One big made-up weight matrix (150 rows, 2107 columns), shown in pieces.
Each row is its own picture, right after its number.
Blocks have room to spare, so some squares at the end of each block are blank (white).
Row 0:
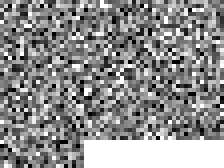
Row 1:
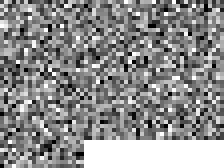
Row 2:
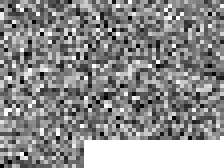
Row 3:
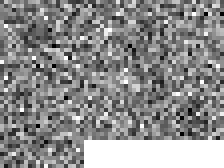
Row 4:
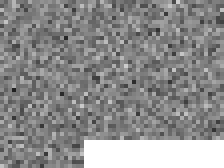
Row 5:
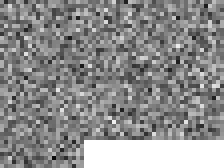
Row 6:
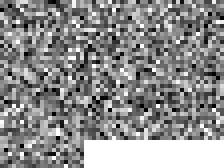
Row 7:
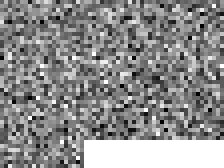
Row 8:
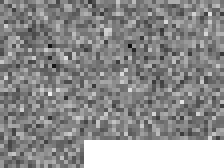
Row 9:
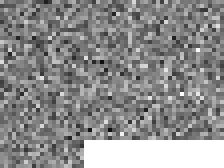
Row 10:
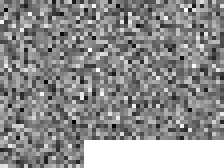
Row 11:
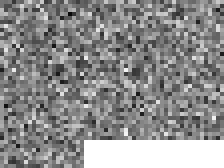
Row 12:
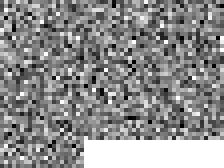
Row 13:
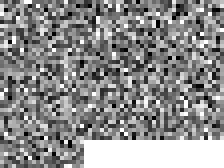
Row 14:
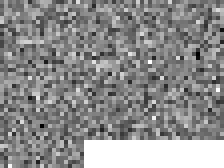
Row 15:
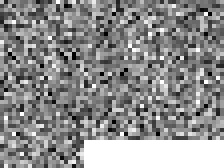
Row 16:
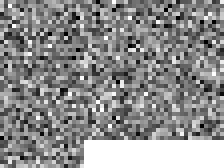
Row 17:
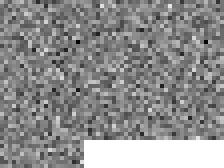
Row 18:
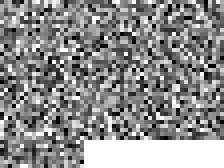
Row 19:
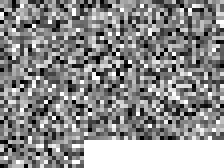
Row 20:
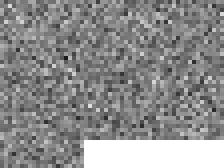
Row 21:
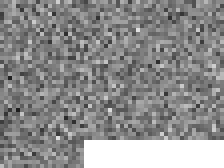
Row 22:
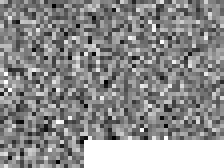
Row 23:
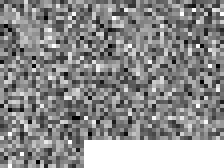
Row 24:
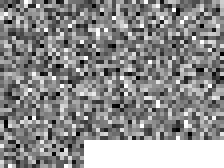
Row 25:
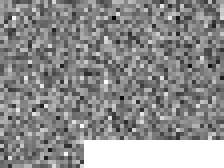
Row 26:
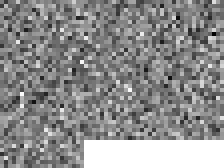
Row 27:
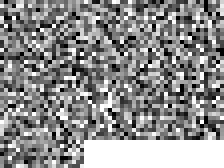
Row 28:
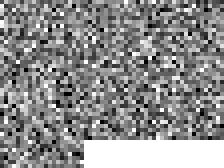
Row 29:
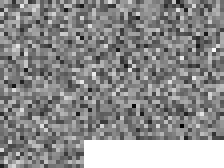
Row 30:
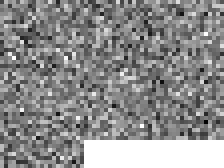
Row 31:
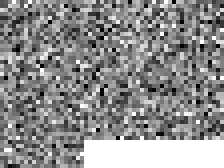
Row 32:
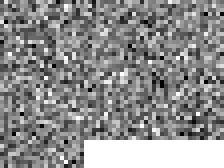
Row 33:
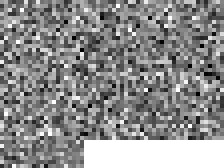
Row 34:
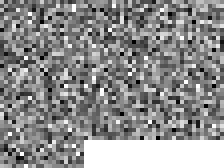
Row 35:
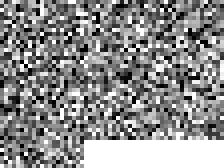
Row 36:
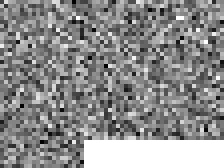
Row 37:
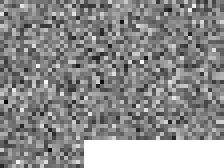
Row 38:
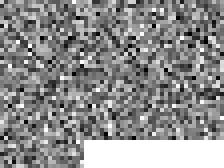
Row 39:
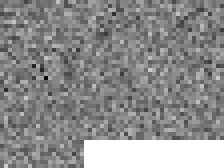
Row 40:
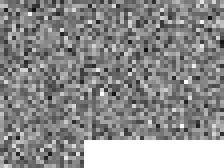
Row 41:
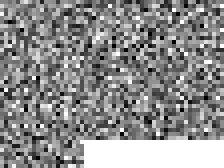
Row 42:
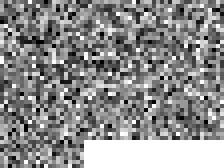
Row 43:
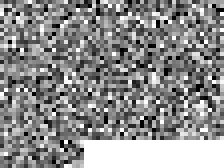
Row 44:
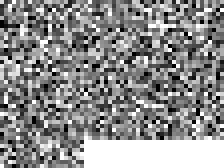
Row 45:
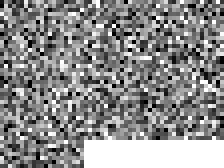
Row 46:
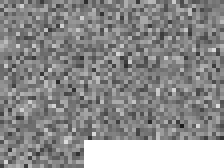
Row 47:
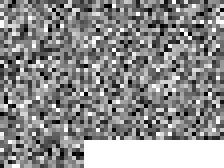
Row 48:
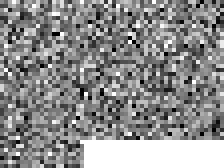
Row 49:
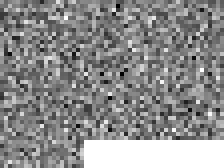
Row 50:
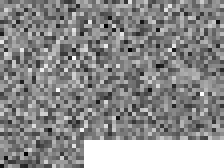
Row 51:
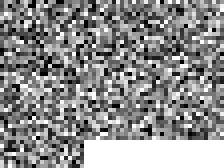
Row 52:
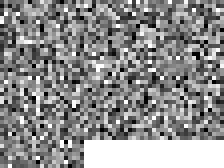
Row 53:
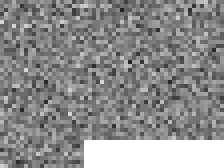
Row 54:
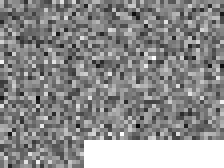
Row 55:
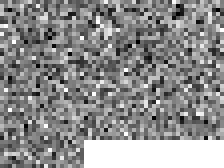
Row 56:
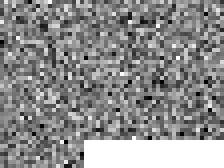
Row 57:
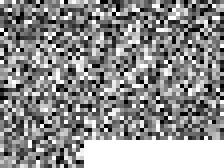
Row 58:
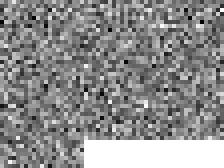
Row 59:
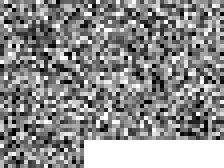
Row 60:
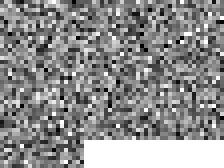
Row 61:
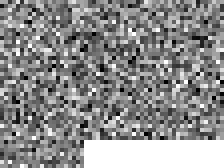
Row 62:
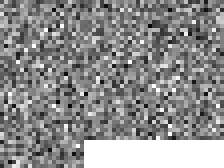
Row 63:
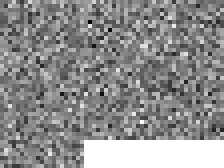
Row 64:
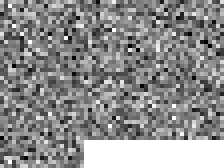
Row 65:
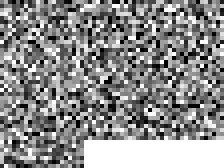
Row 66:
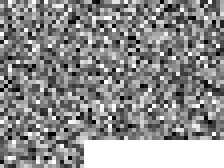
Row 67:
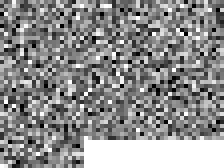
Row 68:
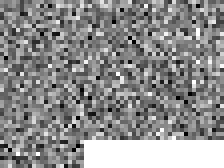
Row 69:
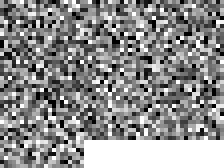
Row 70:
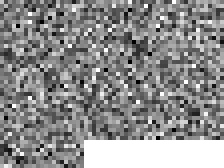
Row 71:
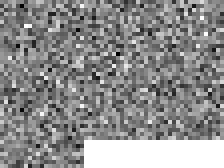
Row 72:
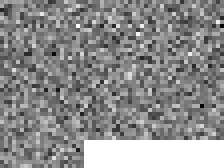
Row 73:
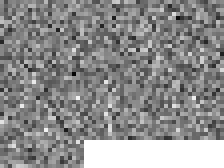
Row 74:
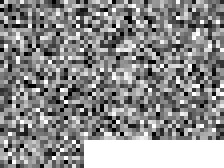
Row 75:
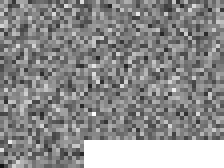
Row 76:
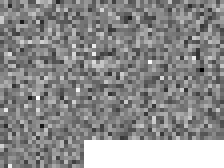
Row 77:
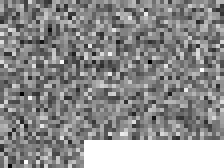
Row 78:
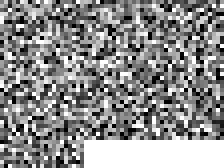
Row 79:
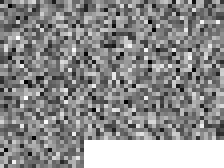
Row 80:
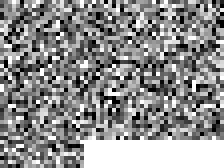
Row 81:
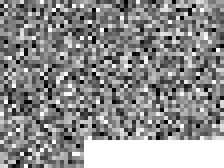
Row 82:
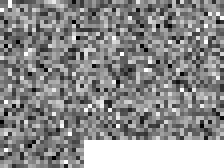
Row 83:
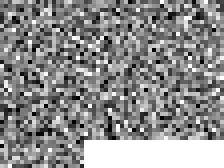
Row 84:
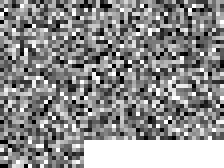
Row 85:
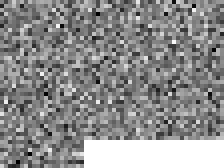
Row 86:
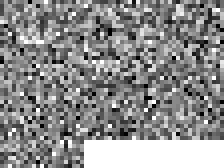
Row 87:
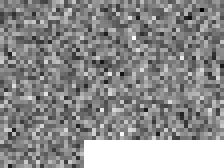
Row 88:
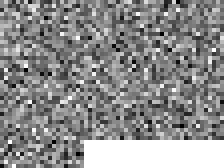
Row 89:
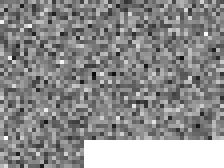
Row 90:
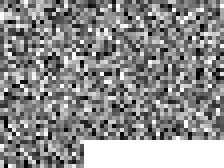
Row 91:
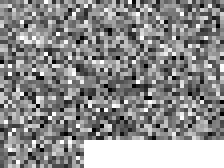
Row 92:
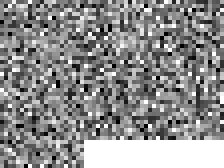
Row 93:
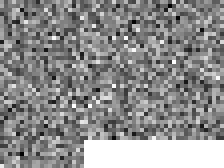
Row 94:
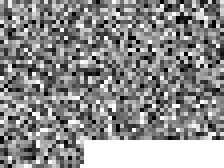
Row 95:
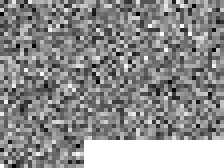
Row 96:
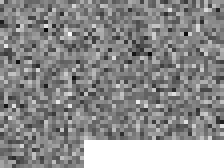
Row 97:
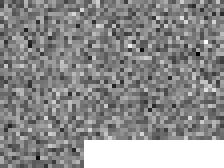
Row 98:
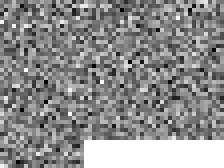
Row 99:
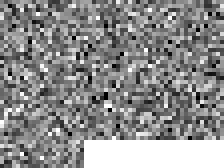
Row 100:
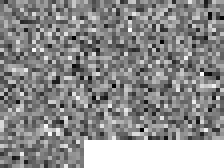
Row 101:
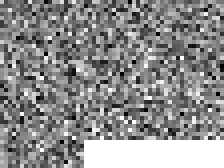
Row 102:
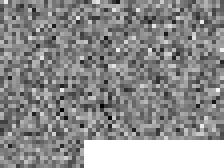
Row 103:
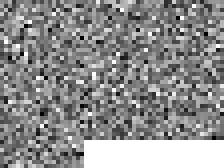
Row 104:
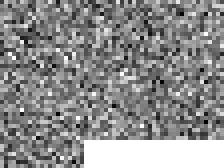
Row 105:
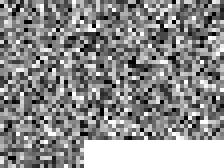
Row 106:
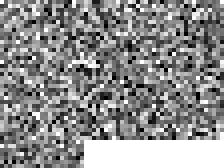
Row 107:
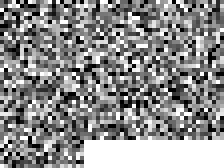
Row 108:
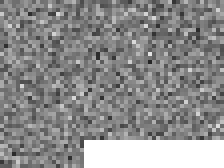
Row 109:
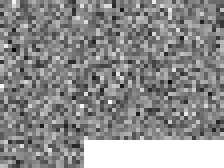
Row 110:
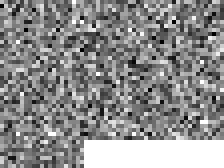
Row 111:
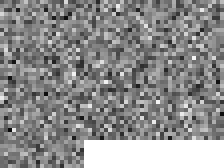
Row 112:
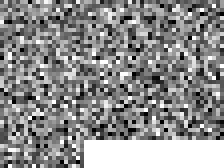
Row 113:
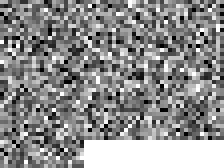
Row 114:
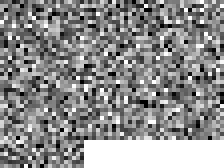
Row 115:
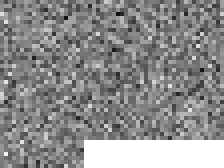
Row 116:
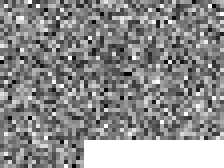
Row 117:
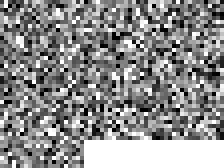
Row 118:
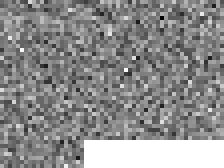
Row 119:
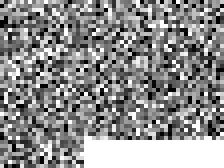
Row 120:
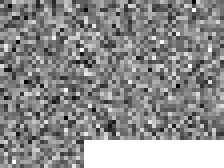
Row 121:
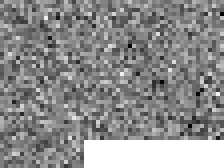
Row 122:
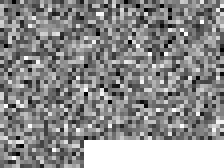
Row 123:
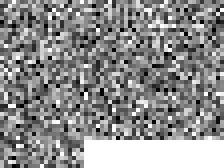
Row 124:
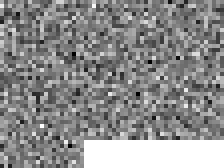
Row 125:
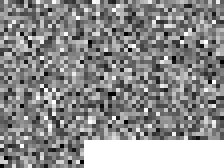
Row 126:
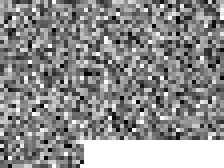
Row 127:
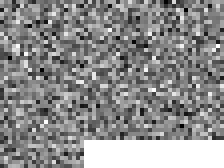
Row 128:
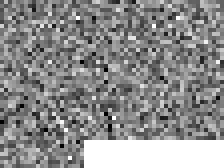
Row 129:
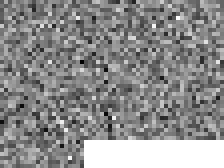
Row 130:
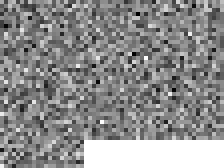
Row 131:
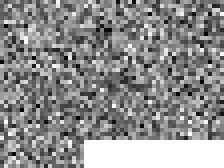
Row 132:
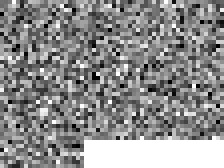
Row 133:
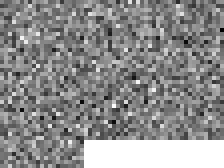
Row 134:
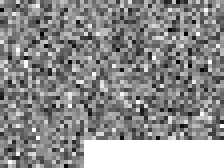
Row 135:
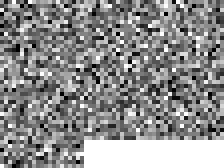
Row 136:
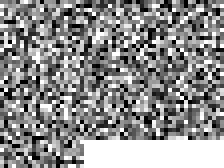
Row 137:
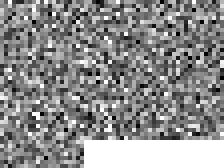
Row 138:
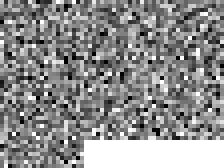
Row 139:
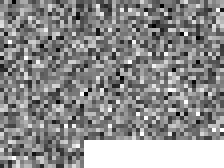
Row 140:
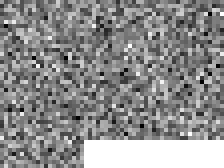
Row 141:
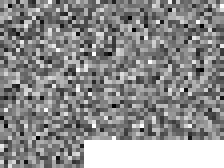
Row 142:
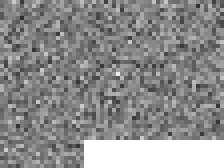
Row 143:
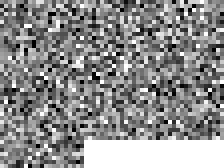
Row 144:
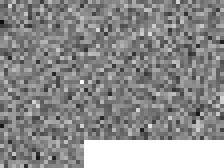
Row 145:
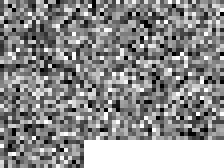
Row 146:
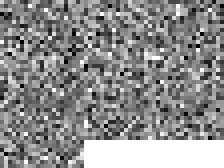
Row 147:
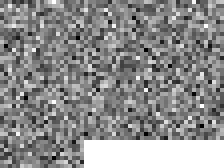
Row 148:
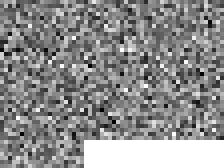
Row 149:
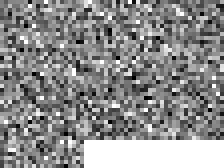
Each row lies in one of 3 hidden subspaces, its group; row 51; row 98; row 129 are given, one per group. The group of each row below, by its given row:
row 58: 98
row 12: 98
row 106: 129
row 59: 51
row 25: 129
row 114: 98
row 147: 129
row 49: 51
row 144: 98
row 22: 129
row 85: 98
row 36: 129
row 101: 51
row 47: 98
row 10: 98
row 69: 129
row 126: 129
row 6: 129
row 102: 129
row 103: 98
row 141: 51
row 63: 98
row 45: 129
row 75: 98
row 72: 129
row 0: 98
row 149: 51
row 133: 51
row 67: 98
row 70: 98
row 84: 98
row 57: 51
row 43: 51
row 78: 51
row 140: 51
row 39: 51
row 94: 129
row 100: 129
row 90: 51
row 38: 129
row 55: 51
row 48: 98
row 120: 129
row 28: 98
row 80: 98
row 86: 51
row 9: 51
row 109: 98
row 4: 98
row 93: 129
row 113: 51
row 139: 98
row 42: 51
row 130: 98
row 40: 98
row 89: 98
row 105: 129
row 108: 98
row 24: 51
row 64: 129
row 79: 129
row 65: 129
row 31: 98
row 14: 51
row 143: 98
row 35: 129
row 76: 51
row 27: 129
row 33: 129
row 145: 51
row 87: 51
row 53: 98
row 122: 98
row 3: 51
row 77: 51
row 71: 98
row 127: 98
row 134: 98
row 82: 129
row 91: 51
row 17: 129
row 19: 98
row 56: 51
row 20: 51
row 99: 129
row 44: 98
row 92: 98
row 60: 129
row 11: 51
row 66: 129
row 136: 51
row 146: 51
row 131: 51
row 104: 51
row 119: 98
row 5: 129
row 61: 129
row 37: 98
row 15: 51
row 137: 129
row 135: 98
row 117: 129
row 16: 129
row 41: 51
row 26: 129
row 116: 51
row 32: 51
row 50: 129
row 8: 51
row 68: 98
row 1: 98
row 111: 51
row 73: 129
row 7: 51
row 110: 129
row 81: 98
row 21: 129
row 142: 98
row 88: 98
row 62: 98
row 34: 98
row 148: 129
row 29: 98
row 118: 51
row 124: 51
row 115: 51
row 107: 98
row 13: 51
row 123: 98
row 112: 51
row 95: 98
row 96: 98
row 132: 98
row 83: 129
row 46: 98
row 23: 51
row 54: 51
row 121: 51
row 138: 51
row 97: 129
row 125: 129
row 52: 51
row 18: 129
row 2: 129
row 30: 51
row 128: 129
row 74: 129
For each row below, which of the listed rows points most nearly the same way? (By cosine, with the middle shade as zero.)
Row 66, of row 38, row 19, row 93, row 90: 38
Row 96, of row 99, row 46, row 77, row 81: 81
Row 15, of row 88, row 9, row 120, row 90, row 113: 9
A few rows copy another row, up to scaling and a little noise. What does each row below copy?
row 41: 136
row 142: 80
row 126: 25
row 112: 7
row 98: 53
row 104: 30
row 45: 97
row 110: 105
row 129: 128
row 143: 71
